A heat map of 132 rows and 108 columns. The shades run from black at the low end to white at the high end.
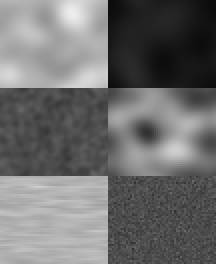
The table splits into 3 rows of 2 panels. Panel 1,1: high, smooth. Panel 1,2: very low, smooth, faint in contrast. Panel 2,1: low, blotchy, faint in contrast. Panel 2,2: middling, smooth, strong in contrast. Panel 3,1: high, streaked across, faint in contrast. Panel 3,2: low, fine-grained, faint in contrast.
